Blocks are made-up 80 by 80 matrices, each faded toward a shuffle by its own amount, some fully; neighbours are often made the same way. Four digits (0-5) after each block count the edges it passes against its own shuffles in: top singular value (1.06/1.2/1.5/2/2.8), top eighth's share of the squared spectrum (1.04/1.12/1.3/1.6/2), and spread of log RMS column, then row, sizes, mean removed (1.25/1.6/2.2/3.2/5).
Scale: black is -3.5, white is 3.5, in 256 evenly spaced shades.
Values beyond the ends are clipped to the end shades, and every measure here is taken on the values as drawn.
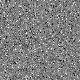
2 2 1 0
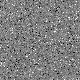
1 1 0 0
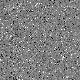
2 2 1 0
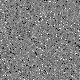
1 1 0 0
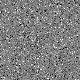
2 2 0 0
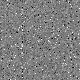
2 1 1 0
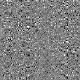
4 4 3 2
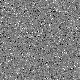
0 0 0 0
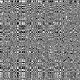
5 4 3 3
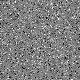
2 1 0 0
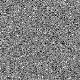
3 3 1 1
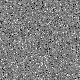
1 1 0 0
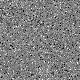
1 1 0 0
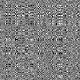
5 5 3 3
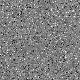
1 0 0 0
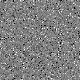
3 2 1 1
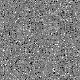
3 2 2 0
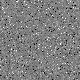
0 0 0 0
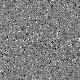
0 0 0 0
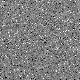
0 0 0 0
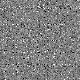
1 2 2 2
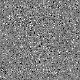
1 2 2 2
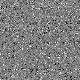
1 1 1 2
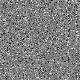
1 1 1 1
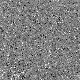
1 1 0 0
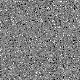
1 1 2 2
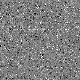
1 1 1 2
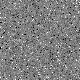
0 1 1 0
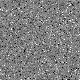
0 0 0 0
